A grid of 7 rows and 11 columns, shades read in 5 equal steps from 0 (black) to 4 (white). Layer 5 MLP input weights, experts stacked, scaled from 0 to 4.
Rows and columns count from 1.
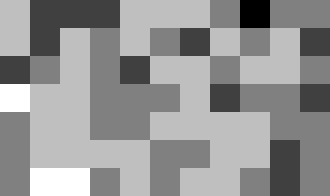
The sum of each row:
21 24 25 25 28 27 28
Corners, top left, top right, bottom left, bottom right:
3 2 2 2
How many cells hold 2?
29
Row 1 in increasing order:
0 1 1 1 2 2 2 3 3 3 3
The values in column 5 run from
1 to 3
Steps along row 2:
down up down up down down up down up down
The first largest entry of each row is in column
1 1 3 1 2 2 2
